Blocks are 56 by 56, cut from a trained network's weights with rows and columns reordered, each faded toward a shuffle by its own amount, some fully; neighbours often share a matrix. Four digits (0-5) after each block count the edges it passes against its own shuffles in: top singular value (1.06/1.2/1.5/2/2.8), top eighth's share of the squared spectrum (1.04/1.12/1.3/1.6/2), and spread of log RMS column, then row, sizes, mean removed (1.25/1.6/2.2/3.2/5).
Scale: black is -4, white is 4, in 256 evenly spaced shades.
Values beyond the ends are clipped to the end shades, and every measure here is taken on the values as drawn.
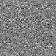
3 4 1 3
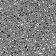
0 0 0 0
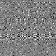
4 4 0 3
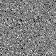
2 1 0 0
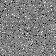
0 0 0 0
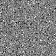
2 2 0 1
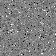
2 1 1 0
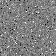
0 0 0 0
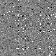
3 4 2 1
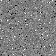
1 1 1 0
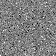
0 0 0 0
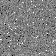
0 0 0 0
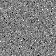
2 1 0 0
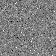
0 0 0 0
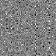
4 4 2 1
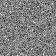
1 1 0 0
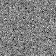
1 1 0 0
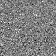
2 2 0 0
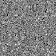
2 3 1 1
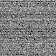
3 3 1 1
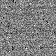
1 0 0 0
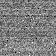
3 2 0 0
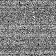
3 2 0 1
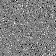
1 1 0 0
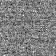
1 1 0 0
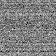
3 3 0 1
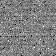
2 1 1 0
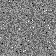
0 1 0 0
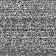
3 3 0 1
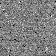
1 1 0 0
